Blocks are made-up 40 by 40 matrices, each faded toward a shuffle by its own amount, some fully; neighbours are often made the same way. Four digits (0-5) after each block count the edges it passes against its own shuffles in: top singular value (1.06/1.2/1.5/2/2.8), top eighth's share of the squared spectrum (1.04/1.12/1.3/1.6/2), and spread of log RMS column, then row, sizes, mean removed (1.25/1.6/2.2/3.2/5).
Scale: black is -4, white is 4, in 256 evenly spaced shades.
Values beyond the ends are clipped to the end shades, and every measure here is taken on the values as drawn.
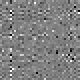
4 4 2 1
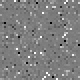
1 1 0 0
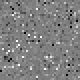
1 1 0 0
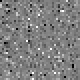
2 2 1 0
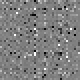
4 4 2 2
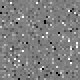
0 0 0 0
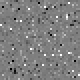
0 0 0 0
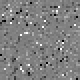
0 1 0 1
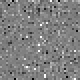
2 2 0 0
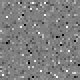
1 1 0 0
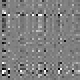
4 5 3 3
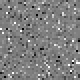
0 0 0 0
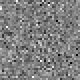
2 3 1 0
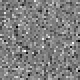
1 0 0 0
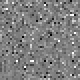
1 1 1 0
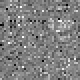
3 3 1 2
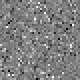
1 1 0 0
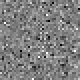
2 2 1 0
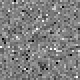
0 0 0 0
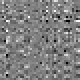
4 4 3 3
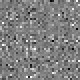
3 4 1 2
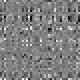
4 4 3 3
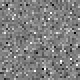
2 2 0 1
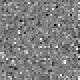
3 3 0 1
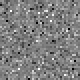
1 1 0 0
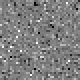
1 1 0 0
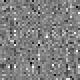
3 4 2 2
